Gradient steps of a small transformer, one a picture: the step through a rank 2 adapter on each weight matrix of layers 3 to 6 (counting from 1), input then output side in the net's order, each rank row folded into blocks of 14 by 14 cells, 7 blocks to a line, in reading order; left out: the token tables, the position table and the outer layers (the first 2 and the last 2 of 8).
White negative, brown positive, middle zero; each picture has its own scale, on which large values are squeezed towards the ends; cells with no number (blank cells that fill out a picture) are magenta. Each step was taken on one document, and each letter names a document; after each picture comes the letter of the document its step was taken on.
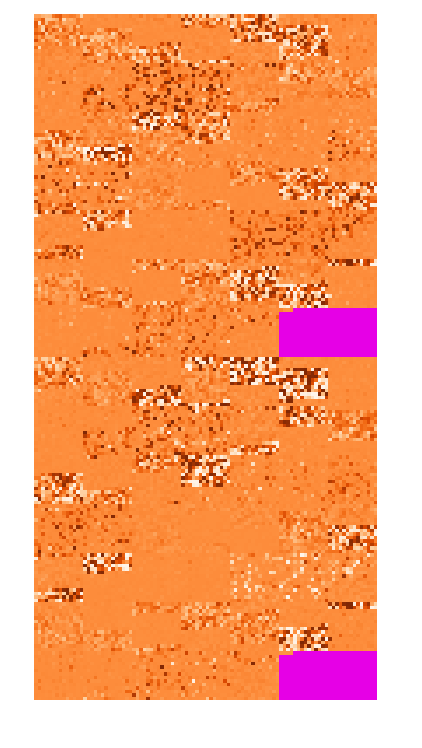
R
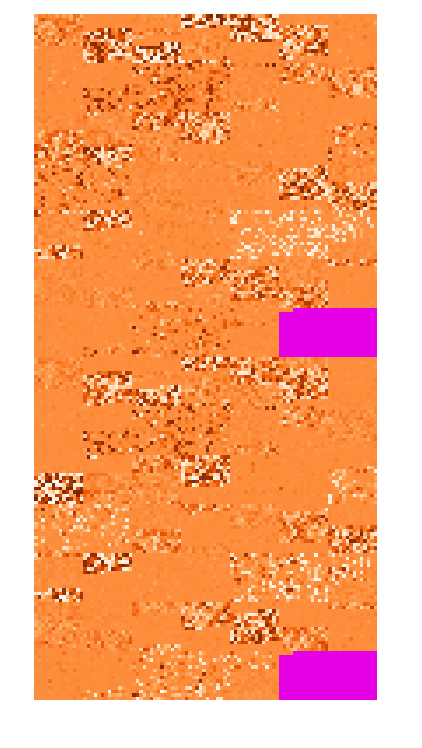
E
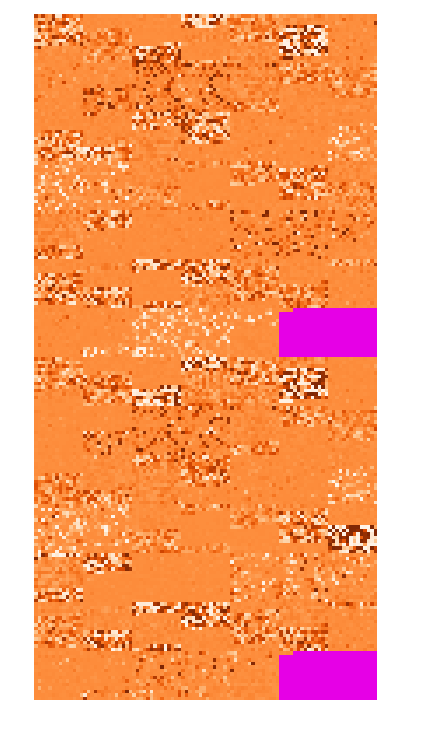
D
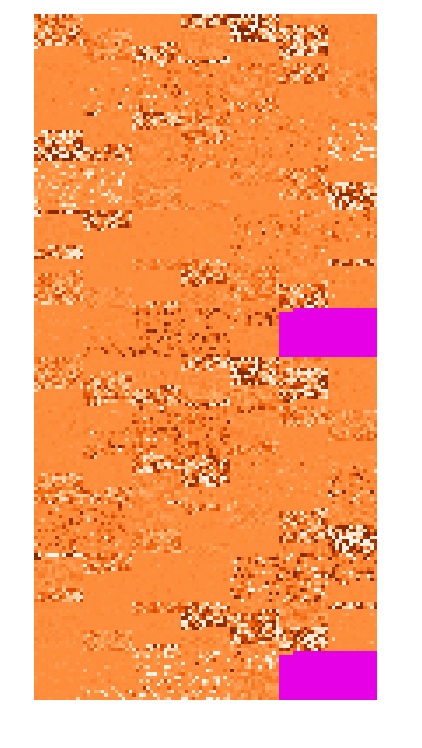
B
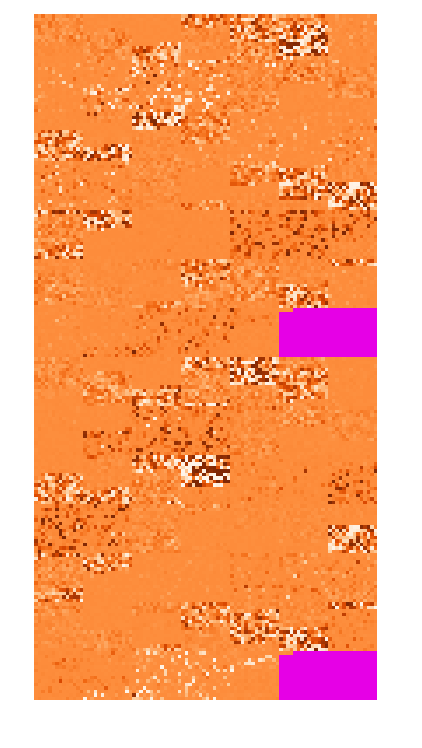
D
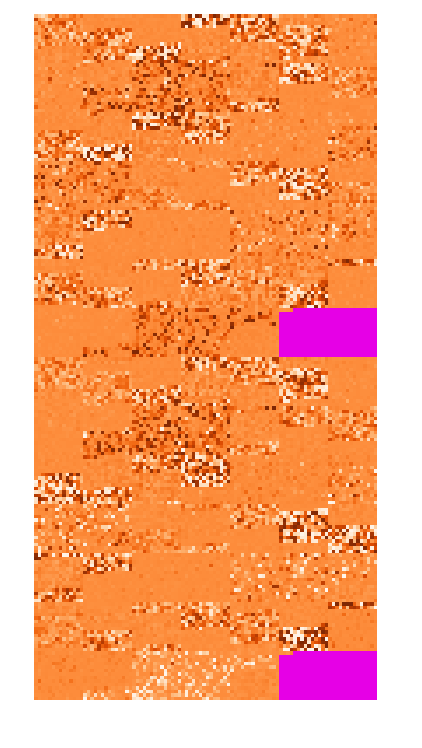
R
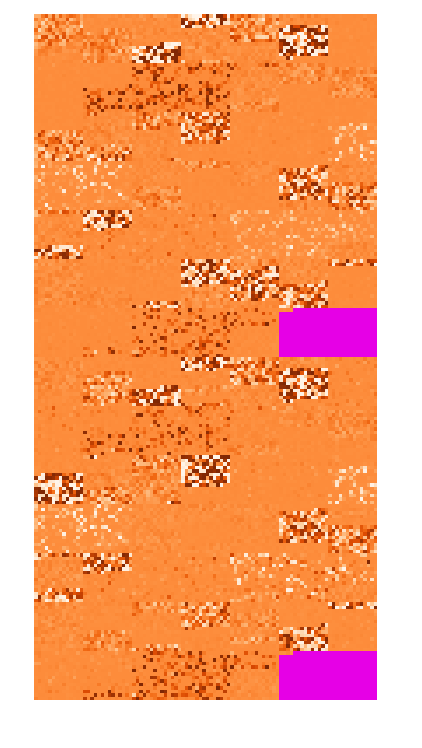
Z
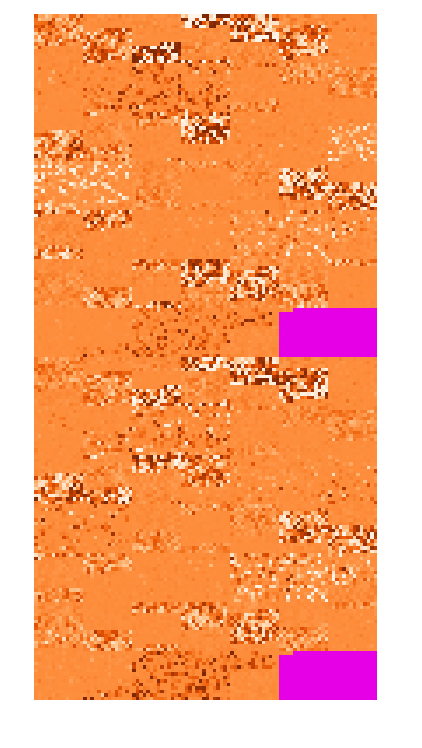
E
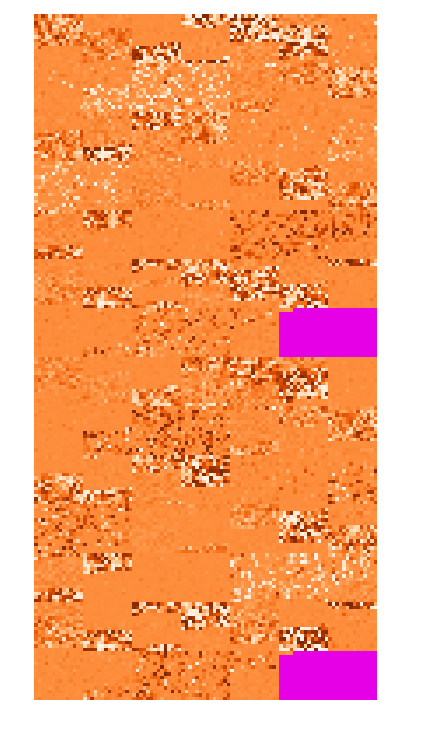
D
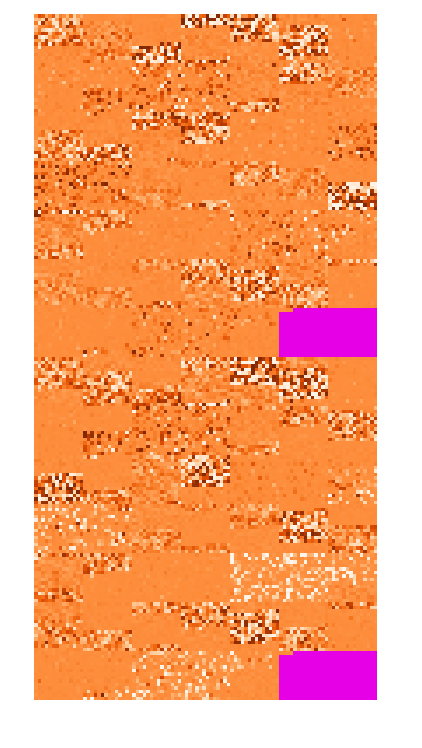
D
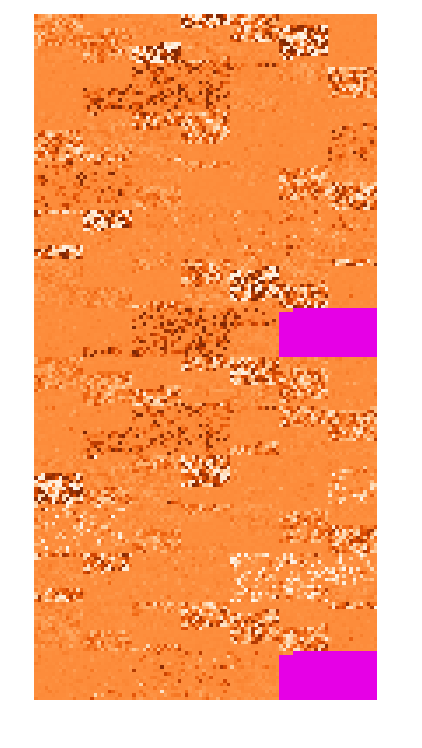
Z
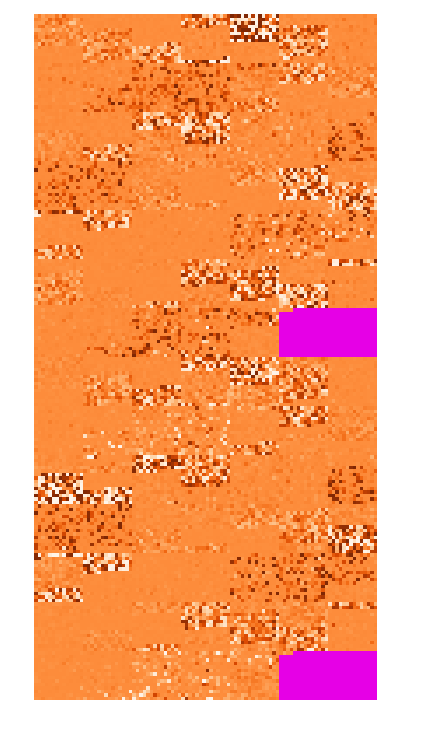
B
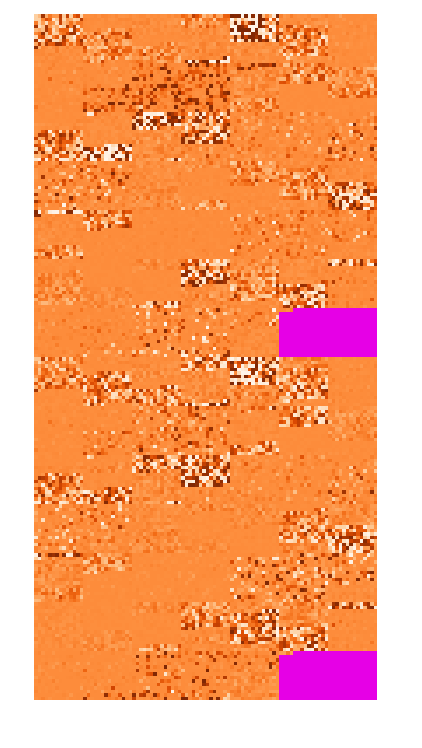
B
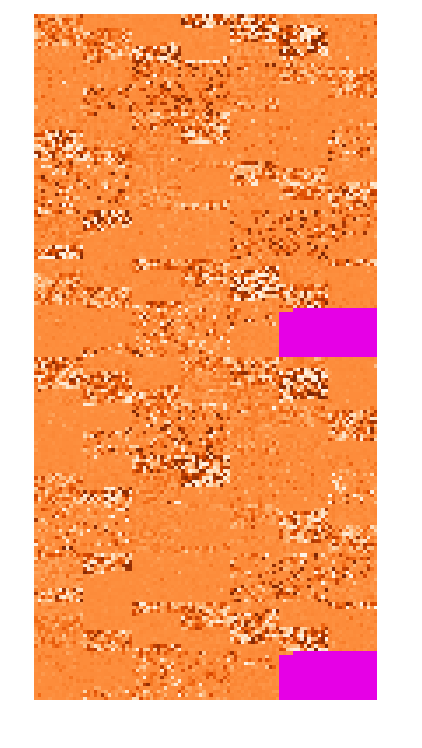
D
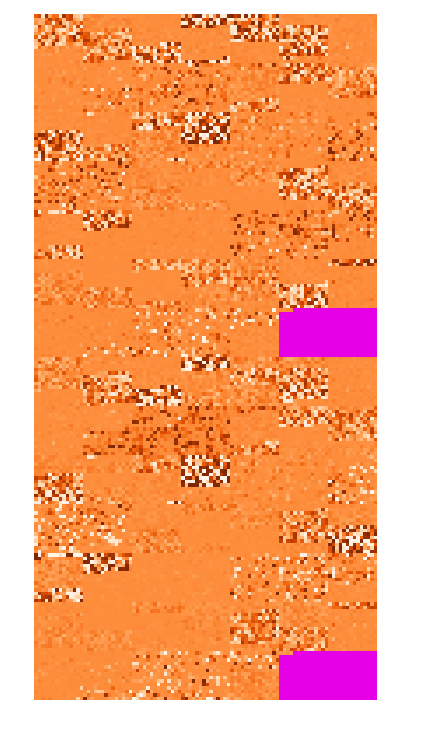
B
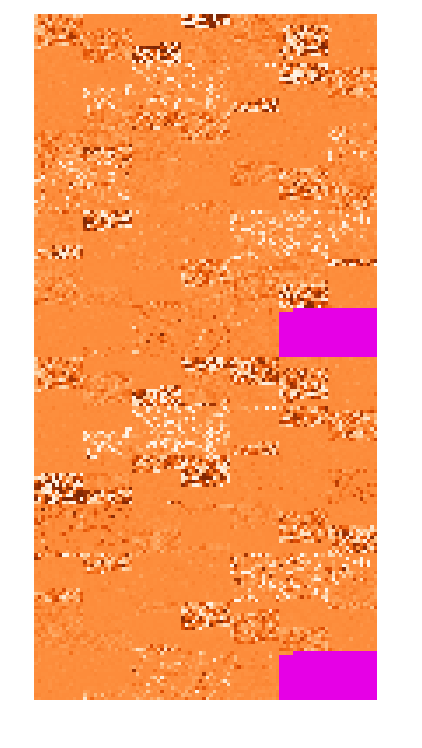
E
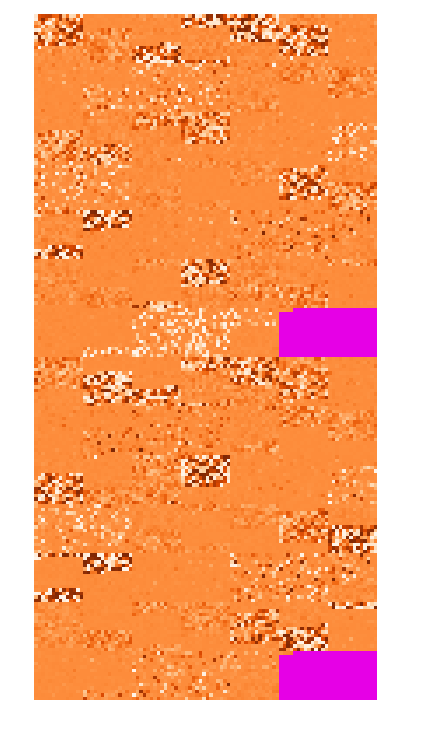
Z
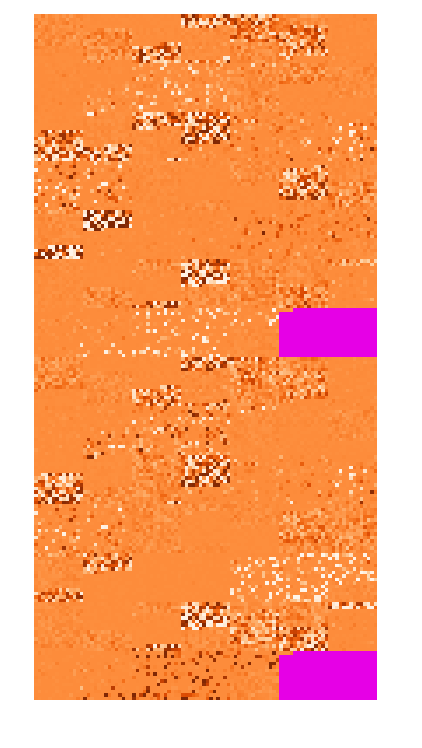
B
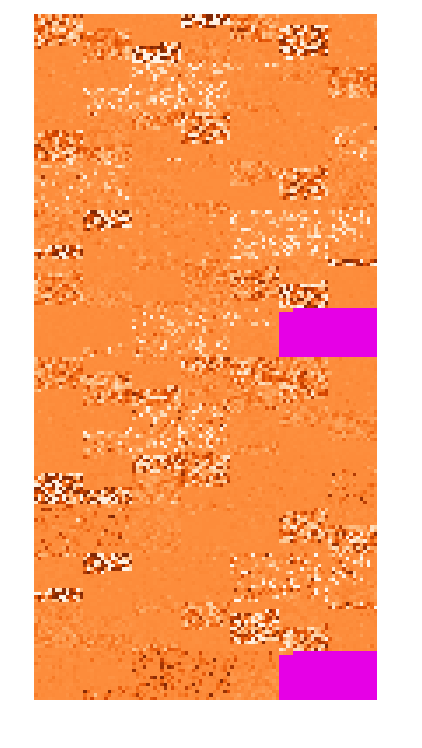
E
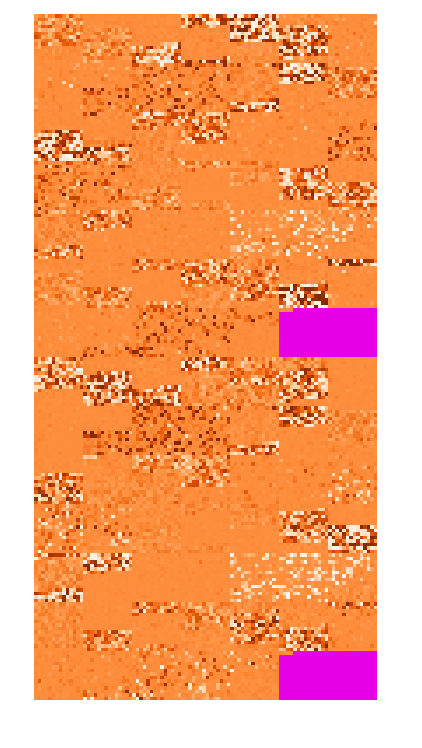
D
